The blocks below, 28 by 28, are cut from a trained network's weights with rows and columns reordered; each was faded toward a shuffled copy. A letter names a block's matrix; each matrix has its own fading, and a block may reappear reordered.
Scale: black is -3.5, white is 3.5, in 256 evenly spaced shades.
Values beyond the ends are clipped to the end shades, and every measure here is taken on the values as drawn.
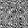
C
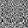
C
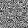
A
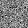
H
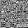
A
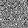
A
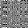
C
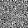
H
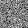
H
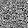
A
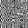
C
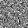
H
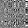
C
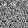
A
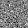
H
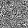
A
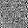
C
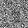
H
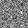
H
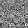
A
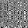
C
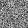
H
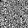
H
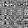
C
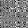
C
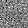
A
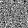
H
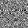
A
